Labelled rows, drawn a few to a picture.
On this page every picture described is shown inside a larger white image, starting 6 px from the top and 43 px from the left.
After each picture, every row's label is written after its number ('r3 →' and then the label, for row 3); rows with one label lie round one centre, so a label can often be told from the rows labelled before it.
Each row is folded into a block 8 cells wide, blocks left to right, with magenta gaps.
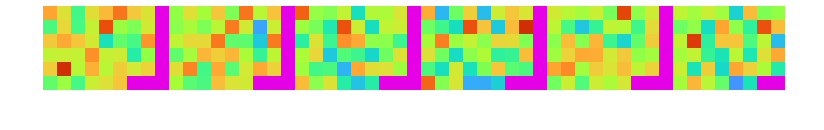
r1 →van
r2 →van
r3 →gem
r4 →gem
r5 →van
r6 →gem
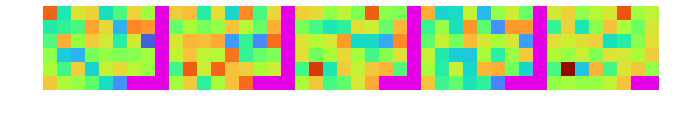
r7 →gem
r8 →van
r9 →van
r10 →gem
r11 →van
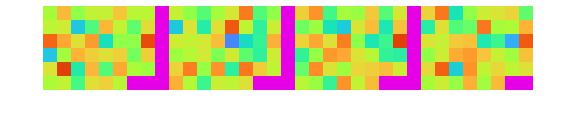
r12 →van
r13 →van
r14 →van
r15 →van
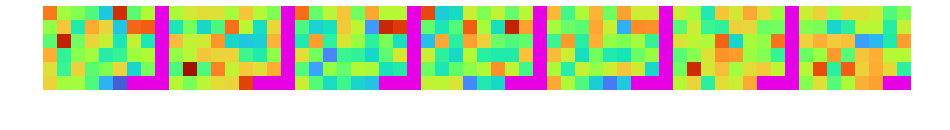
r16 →gem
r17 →van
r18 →gem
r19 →gem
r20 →gem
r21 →van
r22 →van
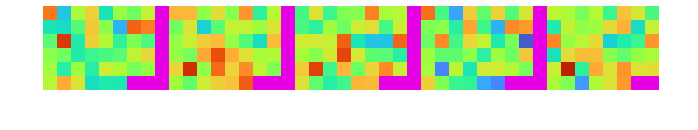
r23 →gem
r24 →van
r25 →van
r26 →gem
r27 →van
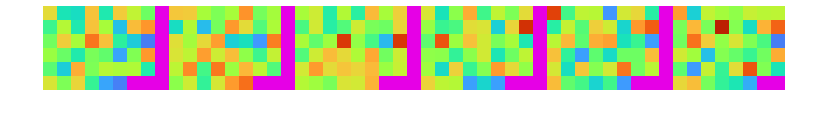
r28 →gem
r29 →van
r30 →van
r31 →gem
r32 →gem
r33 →gem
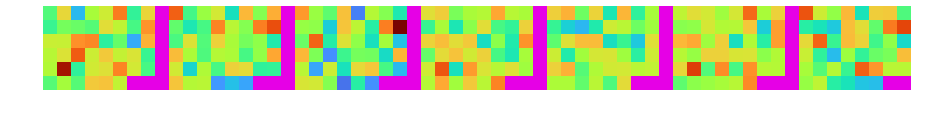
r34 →van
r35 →gem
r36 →gem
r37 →van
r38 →van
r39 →van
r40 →gem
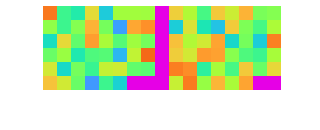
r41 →gem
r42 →van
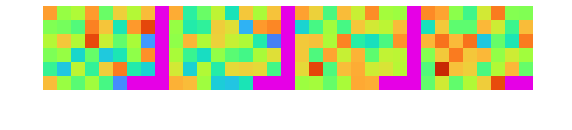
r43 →gem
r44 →gem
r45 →van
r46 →van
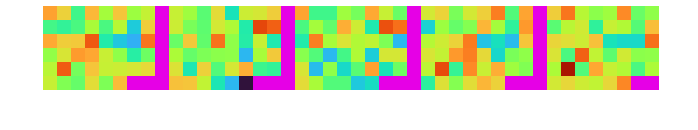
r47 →van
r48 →gem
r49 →gem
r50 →van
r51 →van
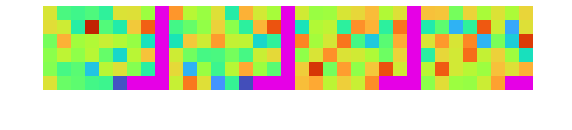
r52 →gem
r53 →gem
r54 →van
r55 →van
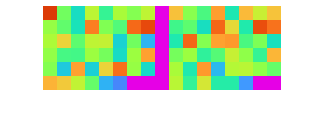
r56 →gem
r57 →gem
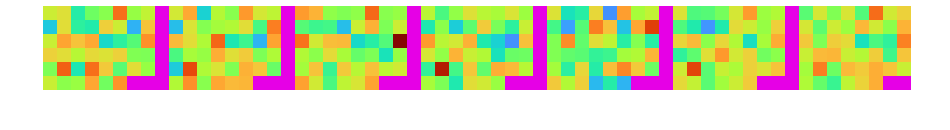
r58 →van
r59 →van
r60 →van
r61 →van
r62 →gem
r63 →van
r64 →van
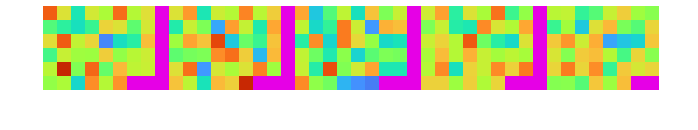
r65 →van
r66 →van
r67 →gem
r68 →van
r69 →van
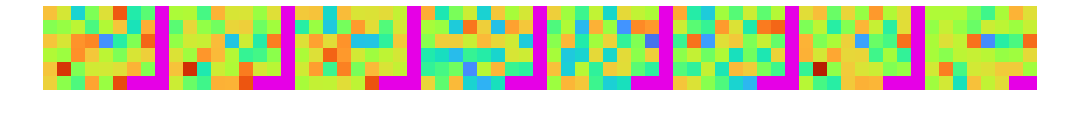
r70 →van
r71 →van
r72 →van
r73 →gem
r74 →gem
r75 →gem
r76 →van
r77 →van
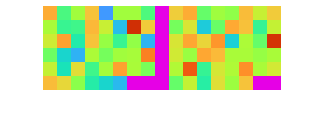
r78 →gem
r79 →van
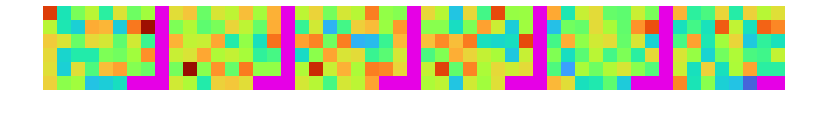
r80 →gem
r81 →van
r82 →van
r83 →van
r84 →gem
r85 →gem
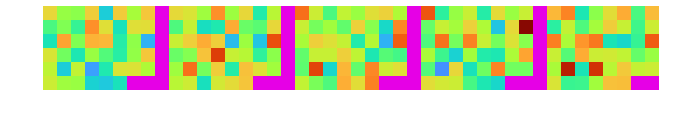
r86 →gem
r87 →van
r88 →van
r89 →gem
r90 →van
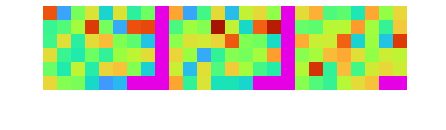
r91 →gem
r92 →gem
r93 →van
